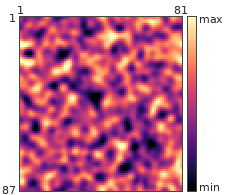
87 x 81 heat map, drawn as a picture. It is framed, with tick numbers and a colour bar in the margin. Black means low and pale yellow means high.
Slope: none. Mirror symmetry: none. Grain: blotchy. Histogram: bell-shaped. Ninth with the lowest average: centre.
